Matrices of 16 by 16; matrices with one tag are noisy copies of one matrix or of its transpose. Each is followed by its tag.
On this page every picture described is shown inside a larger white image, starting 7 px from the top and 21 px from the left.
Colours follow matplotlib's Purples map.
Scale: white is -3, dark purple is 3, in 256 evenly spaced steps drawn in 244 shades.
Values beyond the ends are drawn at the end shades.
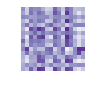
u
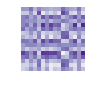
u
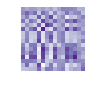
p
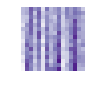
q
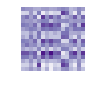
u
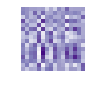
p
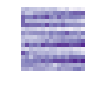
q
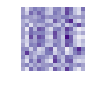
u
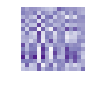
p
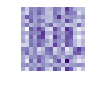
u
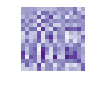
p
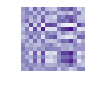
p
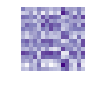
u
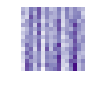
q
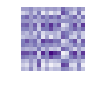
u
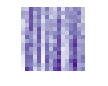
q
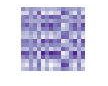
u
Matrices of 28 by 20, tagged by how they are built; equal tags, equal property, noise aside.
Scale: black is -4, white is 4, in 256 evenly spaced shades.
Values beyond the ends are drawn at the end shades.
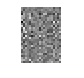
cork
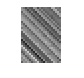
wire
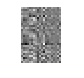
cork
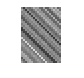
wire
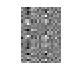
cork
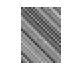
wire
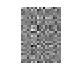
cork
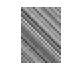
wire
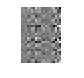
cork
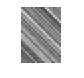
wire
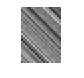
wire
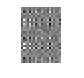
cork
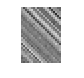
wire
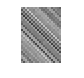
wire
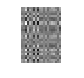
cork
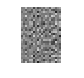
cork
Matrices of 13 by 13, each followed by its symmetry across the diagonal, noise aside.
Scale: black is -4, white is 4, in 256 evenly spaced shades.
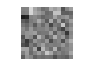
antisymmetric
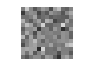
antisymmetric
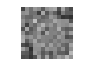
symmetric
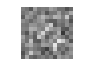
symmetric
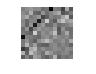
symmetric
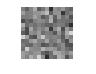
antisymmetric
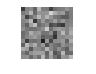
neither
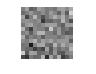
neither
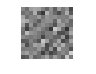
symmetric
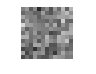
antisymmetric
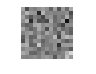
neither
